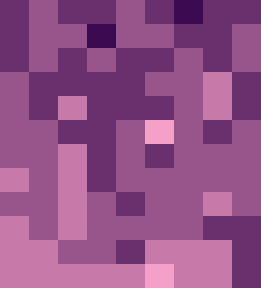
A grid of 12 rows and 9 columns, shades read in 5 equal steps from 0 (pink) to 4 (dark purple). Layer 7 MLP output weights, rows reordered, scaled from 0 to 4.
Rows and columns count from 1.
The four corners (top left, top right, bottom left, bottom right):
3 3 1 3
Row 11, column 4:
2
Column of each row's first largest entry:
7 4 1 2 2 3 4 4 5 8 5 9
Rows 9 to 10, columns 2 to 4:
2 1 2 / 2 1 2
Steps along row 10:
up down up same same same up same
